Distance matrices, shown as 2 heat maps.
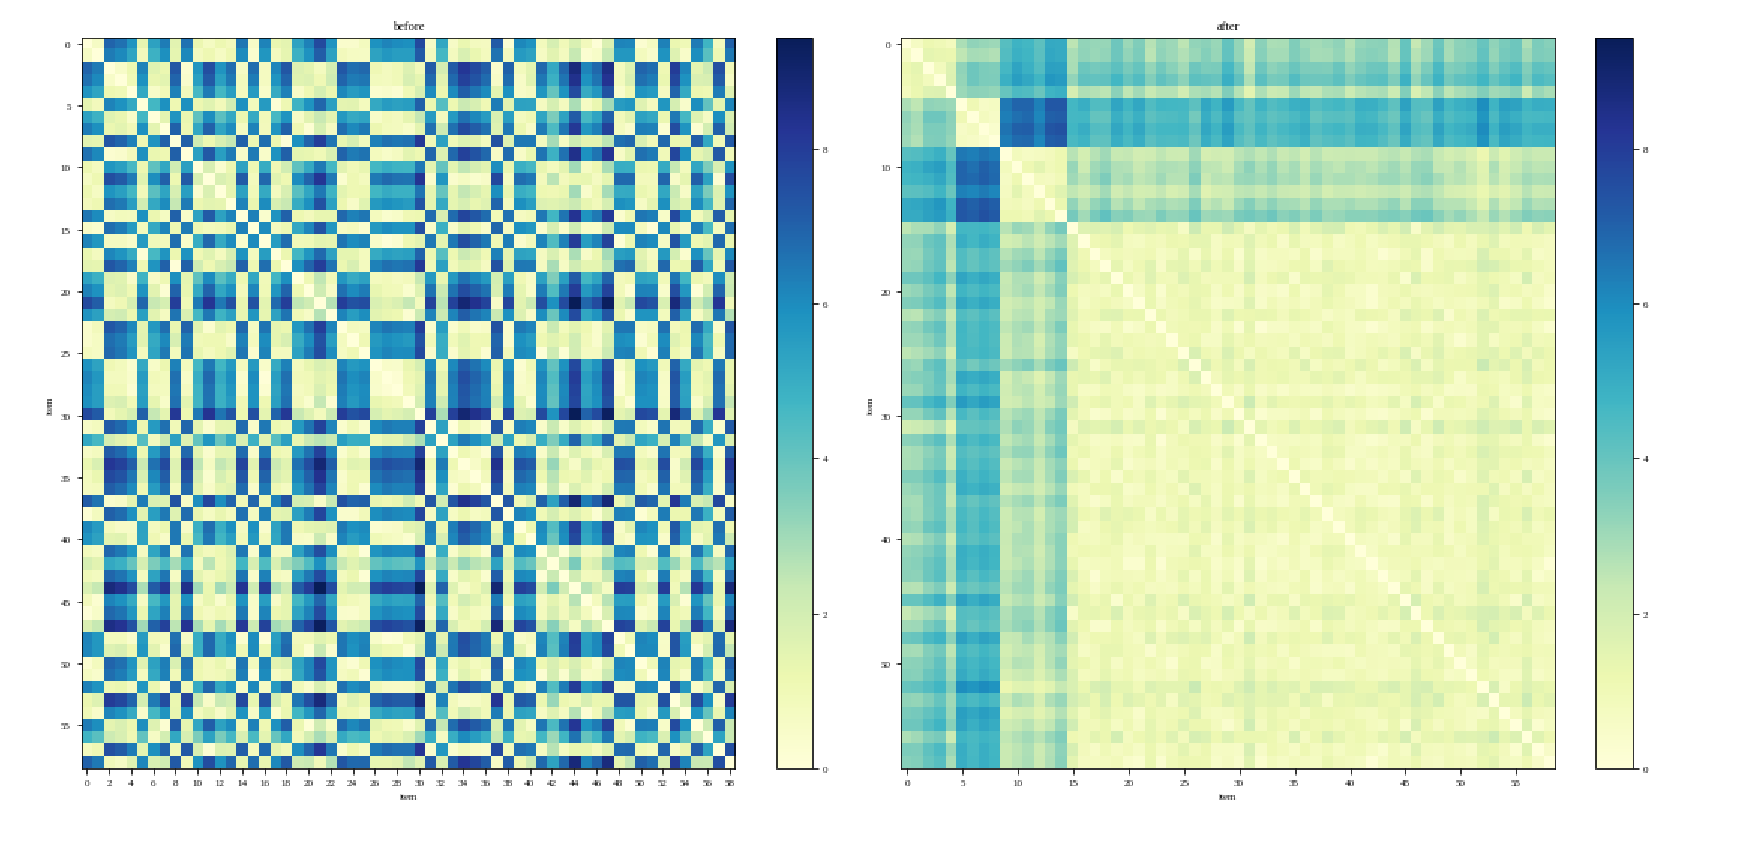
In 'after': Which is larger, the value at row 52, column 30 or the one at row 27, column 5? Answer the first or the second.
the second
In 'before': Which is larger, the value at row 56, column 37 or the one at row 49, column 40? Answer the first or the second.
the first
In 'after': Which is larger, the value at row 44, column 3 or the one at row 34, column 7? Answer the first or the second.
the second
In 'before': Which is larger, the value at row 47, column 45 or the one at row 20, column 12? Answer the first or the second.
the second
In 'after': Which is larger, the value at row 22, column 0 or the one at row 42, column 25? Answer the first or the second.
the first
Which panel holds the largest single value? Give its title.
before
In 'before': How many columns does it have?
59
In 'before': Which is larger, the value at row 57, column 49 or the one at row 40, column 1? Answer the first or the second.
the first
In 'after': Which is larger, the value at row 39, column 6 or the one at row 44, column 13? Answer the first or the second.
the first
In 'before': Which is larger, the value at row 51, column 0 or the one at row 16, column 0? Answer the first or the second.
the second
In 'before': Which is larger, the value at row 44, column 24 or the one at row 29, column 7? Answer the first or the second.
the first
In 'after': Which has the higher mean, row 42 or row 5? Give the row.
5
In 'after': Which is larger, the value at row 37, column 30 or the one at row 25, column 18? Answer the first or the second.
the second
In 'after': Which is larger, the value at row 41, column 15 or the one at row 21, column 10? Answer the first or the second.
the second
